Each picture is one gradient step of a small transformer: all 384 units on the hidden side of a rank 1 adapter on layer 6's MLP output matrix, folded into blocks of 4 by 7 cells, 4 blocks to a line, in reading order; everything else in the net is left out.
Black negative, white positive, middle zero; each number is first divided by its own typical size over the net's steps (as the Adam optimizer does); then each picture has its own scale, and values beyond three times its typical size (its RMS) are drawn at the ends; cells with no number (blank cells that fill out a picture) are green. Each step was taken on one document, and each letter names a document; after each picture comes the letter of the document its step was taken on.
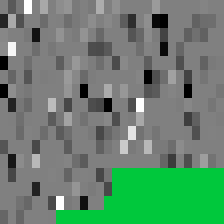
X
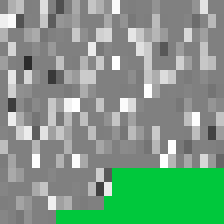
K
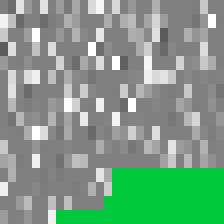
K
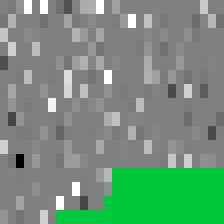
X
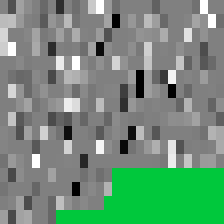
K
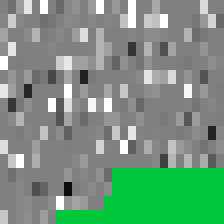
X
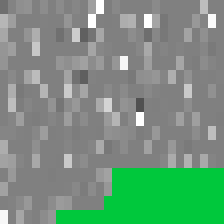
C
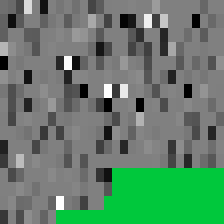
X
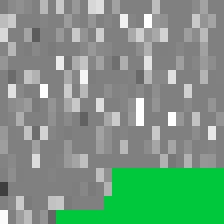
C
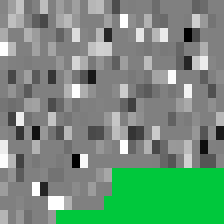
K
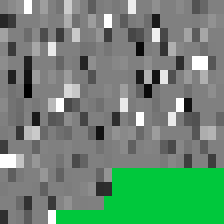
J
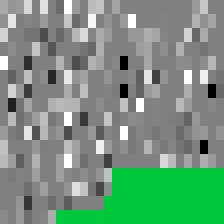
J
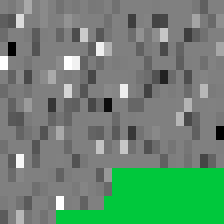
X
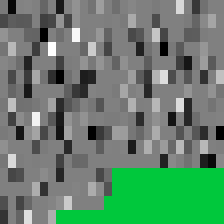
J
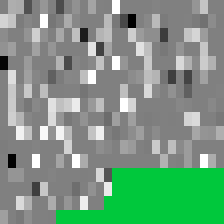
K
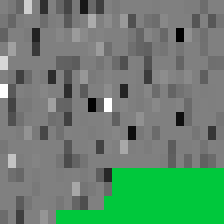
X
